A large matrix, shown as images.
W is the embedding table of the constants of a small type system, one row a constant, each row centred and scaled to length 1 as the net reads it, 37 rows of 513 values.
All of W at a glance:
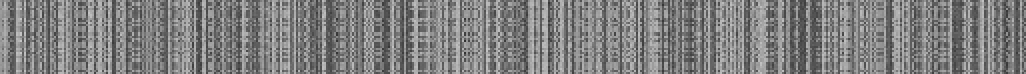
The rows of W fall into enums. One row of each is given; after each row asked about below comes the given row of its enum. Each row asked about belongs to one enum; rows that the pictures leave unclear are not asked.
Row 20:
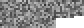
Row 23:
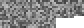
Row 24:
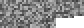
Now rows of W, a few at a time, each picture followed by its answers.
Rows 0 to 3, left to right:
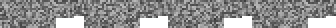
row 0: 23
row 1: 24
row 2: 24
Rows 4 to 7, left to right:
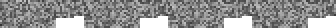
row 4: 20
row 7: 23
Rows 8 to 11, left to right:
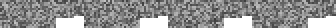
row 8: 23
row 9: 20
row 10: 24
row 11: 23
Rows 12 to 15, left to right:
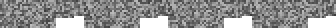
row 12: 24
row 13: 23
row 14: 23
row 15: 23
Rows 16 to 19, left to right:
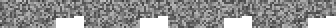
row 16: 20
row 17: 20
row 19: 24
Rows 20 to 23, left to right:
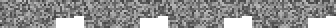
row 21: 23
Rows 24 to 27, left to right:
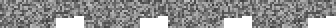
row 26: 20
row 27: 24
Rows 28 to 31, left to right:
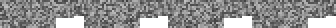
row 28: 23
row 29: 24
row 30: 24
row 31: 23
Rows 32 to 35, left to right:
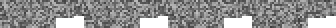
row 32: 23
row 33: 23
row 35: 24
